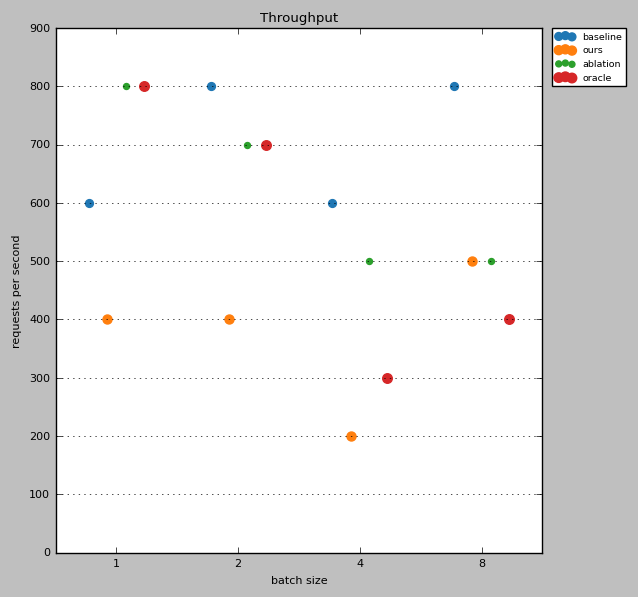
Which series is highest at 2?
baseline
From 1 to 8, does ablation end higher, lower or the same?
lower
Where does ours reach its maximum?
8
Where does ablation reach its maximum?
1
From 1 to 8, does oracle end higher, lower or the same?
lower
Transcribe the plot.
Title: Throughput
x-axis: batch size, ticks 1 2 4 8
y-axis: requests per second, ticks 0 100 200 300 400 500 600 700 800 900
Legend: baseline, ours, ablation, oracle
Values:
baseline: 600 800 600 800
ours: 400 400 200 500
ablation: 800 700 500 500
oracle: 800 700 300 400
